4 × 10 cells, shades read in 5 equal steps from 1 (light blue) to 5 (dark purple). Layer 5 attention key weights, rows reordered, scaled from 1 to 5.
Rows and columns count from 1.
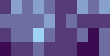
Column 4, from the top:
2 3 1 3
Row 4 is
5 4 4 3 4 4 4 5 5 3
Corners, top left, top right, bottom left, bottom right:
4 2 5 3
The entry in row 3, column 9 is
5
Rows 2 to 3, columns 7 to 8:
3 4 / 4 3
